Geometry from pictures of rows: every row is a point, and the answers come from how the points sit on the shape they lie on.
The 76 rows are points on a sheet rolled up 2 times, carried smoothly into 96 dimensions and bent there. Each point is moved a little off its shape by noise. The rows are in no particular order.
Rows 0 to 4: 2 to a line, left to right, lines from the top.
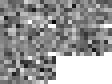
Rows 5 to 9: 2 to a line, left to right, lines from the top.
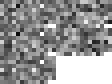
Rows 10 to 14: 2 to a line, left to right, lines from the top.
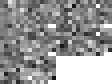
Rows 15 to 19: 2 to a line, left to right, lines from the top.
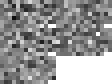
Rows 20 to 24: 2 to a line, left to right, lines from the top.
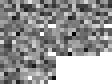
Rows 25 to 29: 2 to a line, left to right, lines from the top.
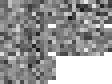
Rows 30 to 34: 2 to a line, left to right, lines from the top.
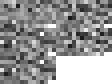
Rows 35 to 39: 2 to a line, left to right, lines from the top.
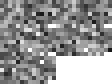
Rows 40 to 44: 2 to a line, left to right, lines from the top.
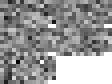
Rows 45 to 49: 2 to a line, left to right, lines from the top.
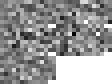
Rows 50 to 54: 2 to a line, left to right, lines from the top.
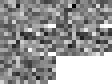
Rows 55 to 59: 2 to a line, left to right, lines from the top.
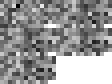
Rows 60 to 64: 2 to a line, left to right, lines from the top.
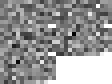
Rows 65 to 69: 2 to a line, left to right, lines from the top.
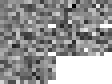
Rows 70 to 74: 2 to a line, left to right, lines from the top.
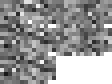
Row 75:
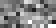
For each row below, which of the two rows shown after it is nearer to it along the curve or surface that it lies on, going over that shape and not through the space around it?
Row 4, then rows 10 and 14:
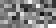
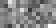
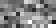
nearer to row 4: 14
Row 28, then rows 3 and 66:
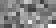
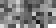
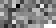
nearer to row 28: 3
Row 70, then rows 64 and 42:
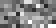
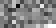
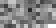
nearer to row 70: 42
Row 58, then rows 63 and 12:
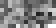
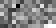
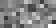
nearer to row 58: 12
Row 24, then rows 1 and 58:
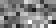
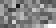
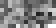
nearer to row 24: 58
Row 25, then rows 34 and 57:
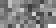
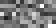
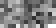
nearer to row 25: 57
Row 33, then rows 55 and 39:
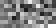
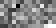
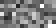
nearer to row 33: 39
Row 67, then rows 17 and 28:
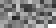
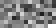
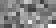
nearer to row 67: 17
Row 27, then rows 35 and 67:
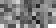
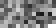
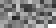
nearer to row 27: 35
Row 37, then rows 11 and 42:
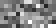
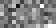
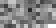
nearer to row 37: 42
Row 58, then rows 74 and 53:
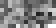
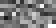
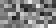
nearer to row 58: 53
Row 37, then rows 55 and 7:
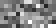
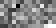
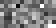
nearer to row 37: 7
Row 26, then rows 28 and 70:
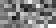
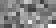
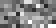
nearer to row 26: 70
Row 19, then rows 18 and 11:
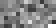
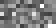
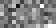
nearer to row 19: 18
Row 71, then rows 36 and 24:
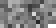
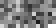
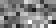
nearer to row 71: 36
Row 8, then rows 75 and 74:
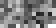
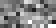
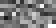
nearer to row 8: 75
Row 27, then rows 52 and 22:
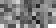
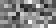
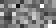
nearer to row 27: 52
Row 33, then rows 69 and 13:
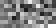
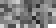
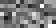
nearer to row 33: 69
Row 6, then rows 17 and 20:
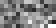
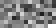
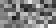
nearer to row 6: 20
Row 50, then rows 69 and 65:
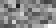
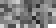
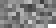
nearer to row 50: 69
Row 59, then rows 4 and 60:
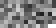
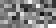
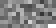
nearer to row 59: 4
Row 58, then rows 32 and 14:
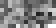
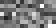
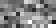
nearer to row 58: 14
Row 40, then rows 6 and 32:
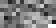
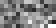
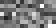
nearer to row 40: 32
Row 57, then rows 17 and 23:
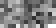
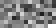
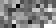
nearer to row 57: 17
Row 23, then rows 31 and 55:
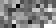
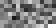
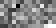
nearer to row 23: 55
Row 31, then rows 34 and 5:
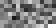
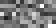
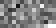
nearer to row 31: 34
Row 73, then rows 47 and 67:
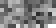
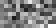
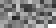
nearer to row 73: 67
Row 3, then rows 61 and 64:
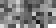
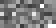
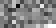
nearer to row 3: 64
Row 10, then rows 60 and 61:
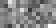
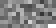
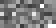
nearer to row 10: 60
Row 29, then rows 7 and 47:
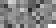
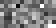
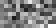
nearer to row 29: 47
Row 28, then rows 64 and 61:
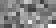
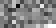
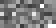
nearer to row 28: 61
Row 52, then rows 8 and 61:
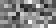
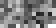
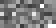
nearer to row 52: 8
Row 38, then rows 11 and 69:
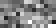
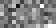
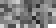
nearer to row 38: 69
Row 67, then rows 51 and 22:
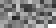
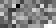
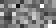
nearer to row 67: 22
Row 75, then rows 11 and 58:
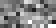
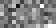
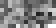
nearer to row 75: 58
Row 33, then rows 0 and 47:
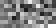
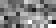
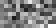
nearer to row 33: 47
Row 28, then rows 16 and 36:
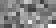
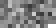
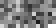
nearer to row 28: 16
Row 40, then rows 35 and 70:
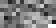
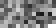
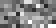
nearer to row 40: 70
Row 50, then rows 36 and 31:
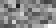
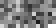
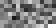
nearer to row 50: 36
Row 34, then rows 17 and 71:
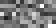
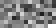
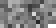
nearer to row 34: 17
